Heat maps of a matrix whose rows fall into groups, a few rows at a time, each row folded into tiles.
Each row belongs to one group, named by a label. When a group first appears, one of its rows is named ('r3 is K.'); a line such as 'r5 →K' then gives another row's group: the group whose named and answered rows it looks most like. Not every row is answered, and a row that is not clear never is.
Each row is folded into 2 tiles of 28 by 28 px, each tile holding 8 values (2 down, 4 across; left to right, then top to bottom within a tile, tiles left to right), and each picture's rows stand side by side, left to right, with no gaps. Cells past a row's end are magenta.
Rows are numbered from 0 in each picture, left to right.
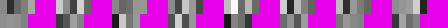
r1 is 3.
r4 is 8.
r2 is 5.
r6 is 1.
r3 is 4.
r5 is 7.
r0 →1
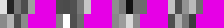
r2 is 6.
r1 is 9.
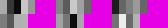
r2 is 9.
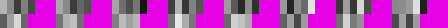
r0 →6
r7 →4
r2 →6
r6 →9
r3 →9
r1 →6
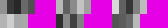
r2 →3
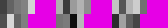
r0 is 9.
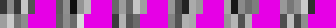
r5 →4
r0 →9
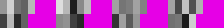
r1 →8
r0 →8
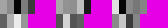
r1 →4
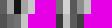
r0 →3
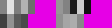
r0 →8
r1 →6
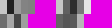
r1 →3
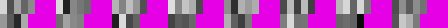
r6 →8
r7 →9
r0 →7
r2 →4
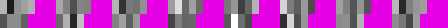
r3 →8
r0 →1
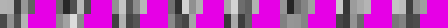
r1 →6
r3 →7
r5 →1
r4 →8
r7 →8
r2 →8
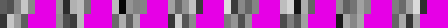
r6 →5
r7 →4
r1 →7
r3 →4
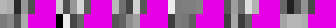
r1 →4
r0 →3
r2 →3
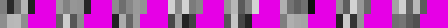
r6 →4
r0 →6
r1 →4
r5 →6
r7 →8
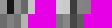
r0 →1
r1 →8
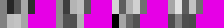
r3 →8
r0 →6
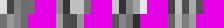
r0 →1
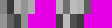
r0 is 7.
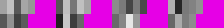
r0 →8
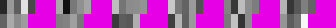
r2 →3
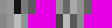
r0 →6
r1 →4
